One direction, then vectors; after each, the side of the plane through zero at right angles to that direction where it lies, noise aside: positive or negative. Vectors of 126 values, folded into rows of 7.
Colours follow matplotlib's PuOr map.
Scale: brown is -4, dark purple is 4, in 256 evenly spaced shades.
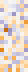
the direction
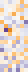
negative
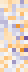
positive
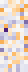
negative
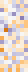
positive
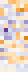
negative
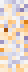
positive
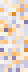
negative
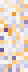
negative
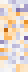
positive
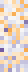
negative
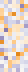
negative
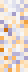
positive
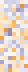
positive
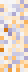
positive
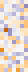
positive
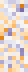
positive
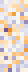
negative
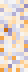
positive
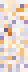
negative
